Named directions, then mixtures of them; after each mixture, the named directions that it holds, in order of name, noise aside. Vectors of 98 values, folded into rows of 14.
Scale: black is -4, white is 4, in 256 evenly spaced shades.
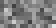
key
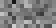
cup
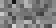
cup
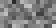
cup, key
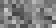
key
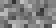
cup, key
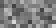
key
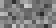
cup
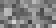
key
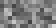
key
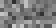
cup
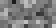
cup, key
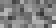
cup, key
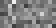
cup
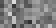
cup, key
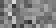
cup, key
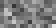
key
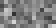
key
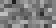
cup, key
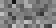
cup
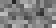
cup, key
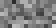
cup, key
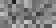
cup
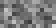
key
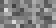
key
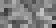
cup, key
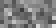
key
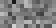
cup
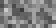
key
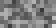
cup, key
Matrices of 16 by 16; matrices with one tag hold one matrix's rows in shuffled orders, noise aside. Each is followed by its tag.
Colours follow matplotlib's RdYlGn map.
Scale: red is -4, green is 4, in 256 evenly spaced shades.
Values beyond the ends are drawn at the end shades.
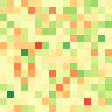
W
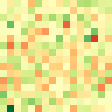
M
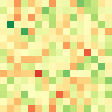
W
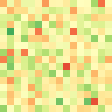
M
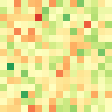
W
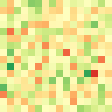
M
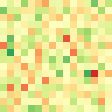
M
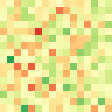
W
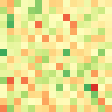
M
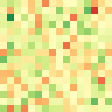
M
